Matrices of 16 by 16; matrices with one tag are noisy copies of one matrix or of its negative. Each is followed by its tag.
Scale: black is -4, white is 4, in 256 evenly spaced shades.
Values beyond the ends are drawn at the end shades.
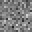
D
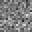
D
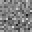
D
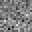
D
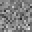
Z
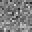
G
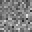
D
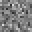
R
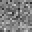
G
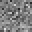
G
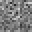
G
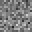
D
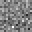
D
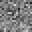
G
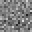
D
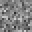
Z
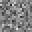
R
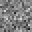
Z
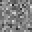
R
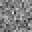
Z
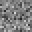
Z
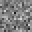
Z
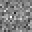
Z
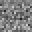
Z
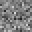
Z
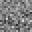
D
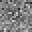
G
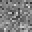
G
